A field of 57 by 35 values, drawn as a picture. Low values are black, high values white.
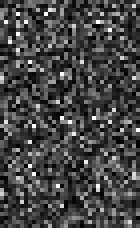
No seam splits the table. No regular stripes run through it. No overall slope runs across the table. The halves do not mirror each other. Most values sit low, with a long tail of high ones. Overall the values sit about 30% of the way up the scale. Fine speckle covers the field.
